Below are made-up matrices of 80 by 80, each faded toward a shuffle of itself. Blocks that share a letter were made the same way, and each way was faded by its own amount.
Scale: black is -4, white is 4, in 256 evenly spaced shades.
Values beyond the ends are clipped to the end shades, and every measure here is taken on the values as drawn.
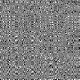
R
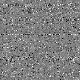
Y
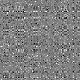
R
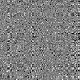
R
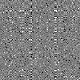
R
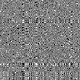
R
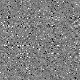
Y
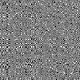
R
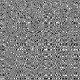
R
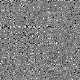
Y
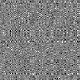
R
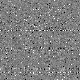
Y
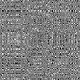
R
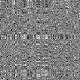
R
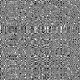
R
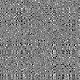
R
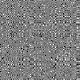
R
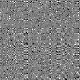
R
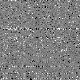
Y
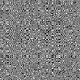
R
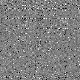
Y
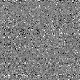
Y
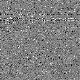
Y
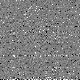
Y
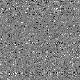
Y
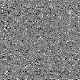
Y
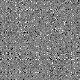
Y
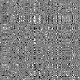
R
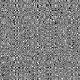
R
